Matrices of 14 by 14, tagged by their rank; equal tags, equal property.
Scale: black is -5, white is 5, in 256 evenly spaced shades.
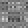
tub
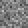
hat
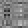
tub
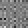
tub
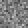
hat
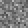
hat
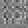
tub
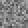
hat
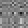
tub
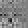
tub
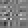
tub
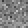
hat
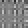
tub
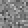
hat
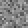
hat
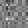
tub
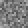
hat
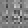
tub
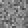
hat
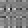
tub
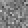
hat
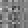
tub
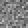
hat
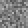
hat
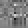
tub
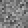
hat
